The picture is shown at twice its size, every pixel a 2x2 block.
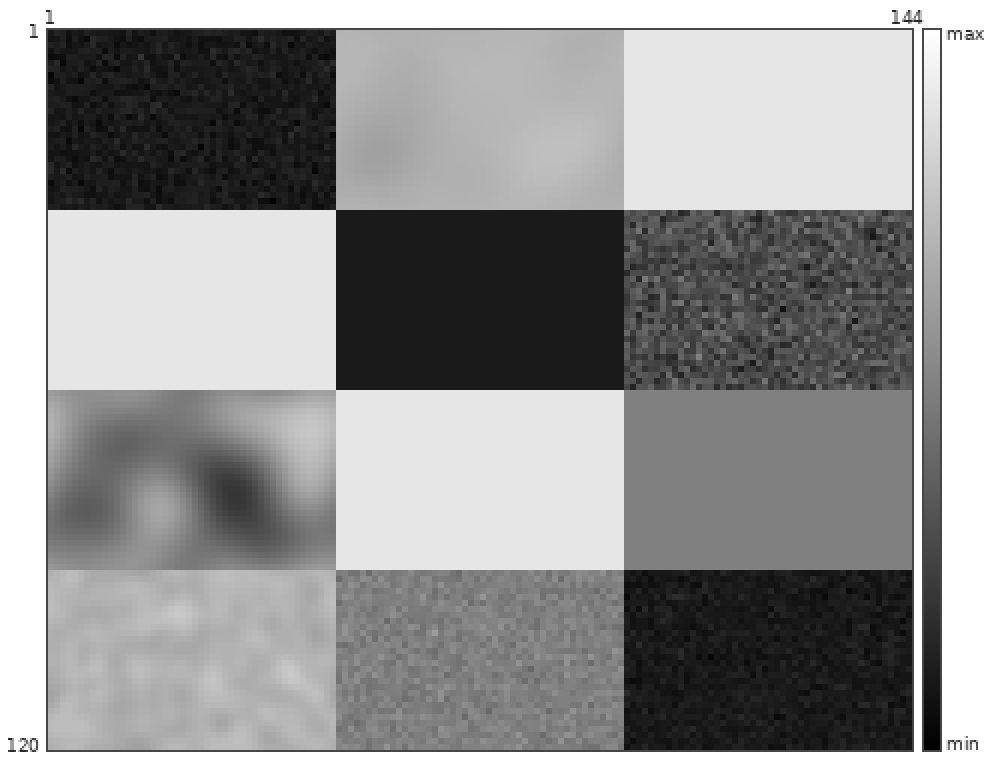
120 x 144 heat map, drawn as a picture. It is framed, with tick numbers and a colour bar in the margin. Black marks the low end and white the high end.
The table splits into 4 rows of 3 panels. Panel 1,1: very low, fine-grained, faint in contrast. Panel 1,2: high, smooth, faint in contrast. Panel 1,3: very high, flat. Panel 2,1: very high, flat. Panel 2,2: very low, flat. Panel 2,3: low, fine-grained. Panel 3,1: middling, smooth, strong in contrast. Panel 3,2: very high, flat. Panel 3,3: middling, flat. Panel 4,1: high, blotchy, faint in contrast. Panel 4,2: middling, fine-grained, faint in contrast. Panel 4,3: very low, fine-grained, faint in contrast.
